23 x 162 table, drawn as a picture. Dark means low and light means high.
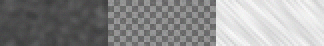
It is made of 1 by 3 panels. Panel 1,1: low, blotchy, faint in contrast. Panel 1,2: middling, checkered. Panel 1,3: very high, slanting down to the right, faint in contrast.
